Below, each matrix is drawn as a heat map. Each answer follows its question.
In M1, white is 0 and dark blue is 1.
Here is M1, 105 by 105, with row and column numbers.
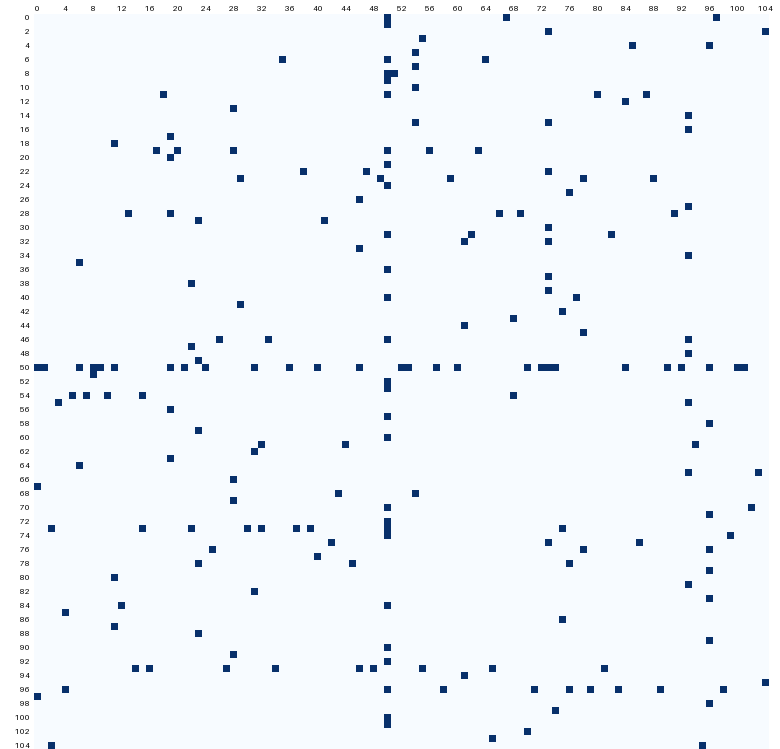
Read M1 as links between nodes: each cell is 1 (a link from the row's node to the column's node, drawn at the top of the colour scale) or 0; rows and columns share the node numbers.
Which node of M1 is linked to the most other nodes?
node 50
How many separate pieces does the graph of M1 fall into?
1
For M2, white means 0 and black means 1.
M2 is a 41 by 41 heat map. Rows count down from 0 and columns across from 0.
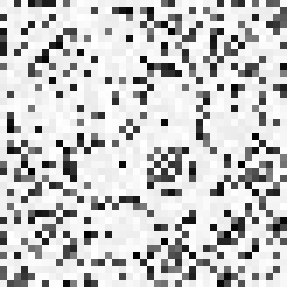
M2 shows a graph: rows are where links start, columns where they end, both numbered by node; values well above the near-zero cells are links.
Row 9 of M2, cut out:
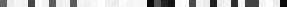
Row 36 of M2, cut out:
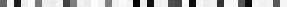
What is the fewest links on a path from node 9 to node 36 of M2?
1
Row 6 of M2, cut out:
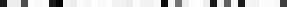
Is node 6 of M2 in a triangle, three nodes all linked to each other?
yes
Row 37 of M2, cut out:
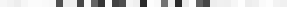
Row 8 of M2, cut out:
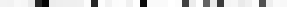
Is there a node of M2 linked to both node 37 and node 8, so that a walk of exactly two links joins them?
yes
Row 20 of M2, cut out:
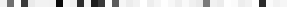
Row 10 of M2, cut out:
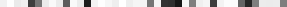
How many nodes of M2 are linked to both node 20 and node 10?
0
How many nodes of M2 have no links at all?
0
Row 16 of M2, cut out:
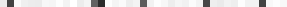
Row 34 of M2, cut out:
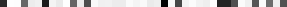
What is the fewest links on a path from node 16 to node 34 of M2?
3
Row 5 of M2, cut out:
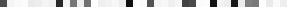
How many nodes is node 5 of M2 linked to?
12
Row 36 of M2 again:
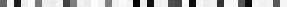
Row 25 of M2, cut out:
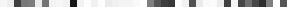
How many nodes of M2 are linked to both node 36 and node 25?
7
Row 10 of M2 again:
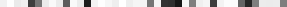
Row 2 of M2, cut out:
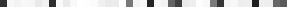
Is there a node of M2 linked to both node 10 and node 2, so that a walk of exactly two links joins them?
yes
